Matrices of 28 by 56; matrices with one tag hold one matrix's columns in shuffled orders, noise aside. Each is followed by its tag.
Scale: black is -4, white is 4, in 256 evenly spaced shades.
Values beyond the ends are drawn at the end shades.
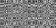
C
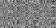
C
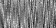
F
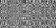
C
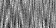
F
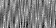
F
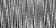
F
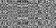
C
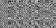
C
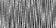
F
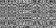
C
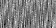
F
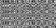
C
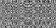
C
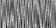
F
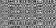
C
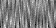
F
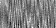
F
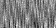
F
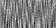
F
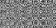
C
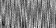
F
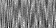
F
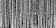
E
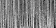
E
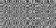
C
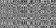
C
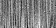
E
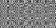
C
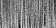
E
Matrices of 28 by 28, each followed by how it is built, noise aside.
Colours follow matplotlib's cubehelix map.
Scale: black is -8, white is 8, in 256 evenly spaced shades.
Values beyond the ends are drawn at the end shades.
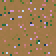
sparse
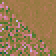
lower triangular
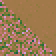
lower triangular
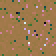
sparse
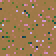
sparse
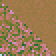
lower triangular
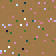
sparse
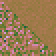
lower triangular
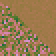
lower triangular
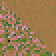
lower triangular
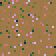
sparse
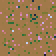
sparse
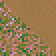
lower triangular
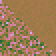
lower triangular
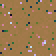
sparse
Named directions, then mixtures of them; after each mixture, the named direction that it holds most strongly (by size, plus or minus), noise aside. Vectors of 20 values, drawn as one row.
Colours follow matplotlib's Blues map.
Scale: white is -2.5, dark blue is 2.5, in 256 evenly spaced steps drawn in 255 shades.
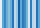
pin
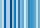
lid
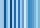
lid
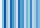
pin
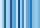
lid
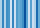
lid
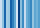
lid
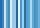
lid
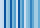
lid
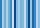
pin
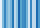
pin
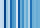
lid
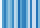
pin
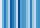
pin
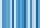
pin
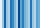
pin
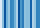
pin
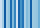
lid
